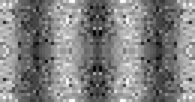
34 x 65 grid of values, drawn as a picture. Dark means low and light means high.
Stripes running up and down repeat 3 times from left to right. The values follow a bell shape. There is no seam. It mirrors both left to right and top to bottom.
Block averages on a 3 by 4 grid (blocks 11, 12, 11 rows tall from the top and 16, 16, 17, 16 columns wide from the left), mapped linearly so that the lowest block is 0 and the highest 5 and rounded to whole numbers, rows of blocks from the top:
0 5 4 0
0 5 4 0
0 5 4 0
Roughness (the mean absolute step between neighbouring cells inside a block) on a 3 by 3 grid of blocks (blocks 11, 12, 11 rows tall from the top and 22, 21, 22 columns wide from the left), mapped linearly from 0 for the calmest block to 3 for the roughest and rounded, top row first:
232 | 101 | 232
